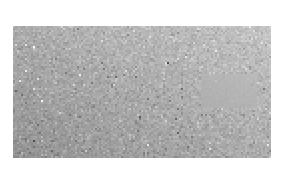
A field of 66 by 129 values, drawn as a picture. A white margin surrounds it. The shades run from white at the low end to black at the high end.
The middle right is the smoothest part. An odd patch, calmer than its surroundings, sits in the middle right. The ninth with the lowest average is the top right. Values rise toward the bottom left. The texture is fine-grained noise. No regular stripes run through it.
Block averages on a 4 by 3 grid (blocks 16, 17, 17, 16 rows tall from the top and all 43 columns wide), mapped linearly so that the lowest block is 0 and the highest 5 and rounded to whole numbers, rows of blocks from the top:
210 / 321 / 432 / 543
